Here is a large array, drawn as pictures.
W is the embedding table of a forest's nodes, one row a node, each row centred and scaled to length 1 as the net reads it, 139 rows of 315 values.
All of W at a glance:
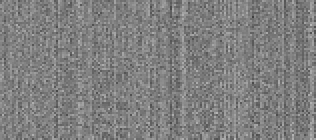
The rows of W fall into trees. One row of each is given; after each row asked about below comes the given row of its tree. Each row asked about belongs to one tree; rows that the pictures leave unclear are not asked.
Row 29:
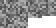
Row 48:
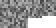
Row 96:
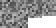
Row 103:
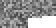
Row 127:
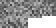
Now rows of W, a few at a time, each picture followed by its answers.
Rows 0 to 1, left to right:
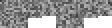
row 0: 103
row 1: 103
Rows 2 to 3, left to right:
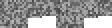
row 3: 127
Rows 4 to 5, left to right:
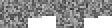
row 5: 29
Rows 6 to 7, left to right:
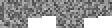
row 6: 103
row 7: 103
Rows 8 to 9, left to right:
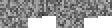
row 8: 48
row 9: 103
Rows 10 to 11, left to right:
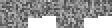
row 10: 29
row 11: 48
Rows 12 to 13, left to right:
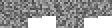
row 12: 103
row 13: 103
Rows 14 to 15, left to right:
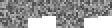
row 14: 48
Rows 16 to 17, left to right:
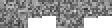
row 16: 127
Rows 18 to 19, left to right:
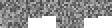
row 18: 96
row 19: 127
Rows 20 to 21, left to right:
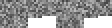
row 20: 29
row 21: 127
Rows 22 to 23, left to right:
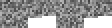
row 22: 96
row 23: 48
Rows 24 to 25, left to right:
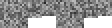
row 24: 103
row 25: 103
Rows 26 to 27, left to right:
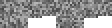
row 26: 127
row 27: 127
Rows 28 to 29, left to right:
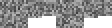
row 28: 96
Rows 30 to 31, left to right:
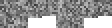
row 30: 29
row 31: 48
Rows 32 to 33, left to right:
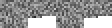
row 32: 127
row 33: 127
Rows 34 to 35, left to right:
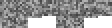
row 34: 48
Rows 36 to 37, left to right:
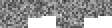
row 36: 96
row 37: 29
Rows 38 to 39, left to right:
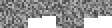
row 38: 127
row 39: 29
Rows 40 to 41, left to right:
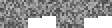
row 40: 127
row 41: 127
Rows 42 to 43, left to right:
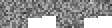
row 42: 103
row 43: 127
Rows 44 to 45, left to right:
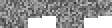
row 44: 127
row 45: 96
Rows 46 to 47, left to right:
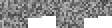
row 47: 127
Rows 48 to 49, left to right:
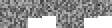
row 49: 96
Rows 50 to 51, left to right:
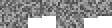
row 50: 96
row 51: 103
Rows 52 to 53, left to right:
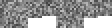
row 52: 127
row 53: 48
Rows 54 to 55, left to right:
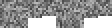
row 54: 127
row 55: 127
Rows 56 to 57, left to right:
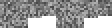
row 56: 96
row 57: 127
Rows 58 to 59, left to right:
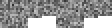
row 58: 48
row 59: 29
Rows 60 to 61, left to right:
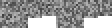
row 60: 96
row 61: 48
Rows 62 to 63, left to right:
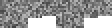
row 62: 127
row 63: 29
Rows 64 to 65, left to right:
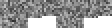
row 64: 48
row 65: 48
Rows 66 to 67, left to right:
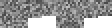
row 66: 96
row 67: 127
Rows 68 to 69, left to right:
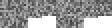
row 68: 48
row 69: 48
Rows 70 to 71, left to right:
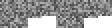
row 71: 103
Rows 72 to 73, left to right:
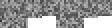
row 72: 48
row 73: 103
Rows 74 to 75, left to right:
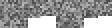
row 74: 103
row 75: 127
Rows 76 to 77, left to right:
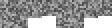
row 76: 48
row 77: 29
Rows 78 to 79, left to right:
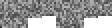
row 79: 127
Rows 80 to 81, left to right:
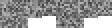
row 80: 48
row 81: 103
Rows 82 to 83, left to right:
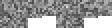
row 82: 103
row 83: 103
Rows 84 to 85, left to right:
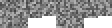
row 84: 96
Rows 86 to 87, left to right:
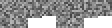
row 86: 103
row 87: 103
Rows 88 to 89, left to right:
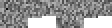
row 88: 96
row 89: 127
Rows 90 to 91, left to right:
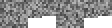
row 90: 127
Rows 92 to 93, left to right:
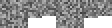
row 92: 29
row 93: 103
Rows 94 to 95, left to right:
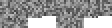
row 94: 48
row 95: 48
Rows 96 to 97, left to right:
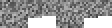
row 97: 127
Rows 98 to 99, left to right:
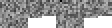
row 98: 96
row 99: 103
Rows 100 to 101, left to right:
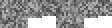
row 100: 48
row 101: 127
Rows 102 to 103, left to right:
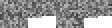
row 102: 103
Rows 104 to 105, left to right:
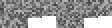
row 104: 103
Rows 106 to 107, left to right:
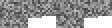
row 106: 103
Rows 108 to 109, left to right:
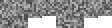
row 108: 29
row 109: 29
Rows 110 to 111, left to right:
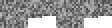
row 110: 127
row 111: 48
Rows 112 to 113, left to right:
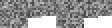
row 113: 103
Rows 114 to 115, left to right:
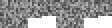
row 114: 48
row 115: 48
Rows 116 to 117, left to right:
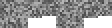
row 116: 127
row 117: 103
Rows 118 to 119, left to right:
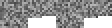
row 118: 103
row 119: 127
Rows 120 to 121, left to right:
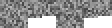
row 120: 127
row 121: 103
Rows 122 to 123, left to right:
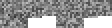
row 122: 103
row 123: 103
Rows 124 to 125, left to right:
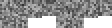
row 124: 48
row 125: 48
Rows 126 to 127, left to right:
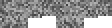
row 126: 127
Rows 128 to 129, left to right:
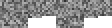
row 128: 103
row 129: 29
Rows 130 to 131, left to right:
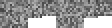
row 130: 127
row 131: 48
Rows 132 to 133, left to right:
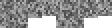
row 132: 29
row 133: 103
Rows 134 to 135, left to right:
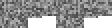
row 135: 103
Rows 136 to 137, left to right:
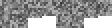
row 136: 103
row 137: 96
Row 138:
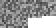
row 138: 96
